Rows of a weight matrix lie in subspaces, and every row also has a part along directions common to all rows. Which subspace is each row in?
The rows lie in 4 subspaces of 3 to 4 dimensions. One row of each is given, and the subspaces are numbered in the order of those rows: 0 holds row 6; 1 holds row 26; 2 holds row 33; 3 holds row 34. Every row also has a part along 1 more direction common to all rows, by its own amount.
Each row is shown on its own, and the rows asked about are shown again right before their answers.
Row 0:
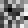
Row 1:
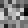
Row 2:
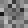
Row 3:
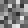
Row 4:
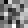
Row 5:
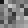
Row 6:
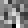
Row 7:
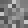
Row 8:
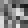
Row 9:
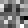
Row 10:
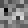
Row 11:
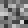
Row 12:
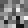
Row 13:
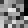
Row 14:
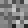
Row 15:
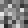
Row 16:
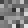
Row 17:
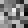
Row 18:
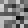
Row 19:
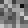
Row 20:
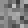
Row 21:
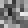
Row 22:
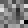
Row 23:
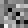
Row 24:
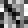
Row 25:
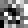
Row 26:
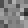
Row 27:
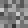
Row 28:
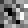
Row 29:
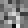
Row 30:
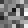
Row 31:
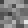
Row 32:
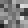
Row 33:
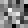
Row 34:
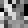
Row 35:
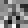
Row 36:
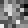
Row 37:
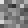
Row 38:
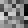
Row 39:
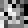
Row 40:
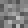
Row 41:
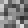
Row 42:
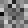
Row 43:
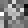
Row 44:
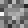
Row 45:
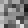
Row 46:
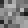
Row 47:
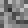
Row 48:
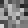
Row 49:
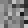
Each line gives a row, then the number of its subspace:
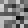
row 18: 0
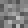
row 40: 0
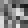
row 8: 1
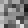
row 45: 0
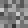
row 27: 3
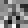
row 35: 0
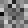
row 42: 2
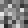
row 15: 2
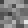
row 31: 2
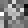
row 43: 2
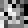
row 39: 3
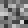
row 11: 2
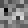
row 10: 1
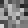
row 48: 1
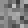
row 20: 2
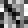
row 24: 3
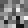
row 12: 0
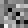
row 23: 3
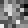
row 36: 1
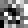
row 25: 3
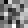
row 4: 0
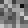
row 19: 1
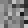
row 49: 3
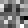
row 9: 0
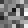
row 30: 3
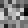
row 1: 1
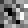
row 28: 1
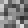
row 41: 0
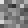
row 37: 1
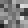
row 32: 1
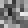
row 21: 1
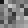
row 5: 1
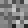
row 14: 3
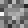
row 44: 2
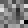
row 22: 2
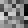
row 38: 3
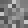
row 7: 2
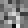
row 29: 0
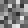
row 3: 2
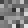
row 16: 3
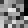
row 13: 2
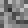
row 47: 3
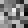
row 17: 3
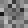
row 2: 2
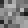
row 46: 1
